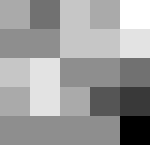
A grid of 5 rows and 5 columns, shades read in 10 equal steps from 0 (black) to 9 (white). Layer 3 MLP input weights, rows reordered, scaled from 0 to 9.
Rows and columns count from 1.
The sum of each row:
32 32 29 25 20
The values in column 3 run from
5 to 7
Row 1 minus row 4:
0 -4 1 3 7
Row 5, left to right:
5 5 5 5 0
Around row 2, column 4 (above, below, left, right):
6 5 7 8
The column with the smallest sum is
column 5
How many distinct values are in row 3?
4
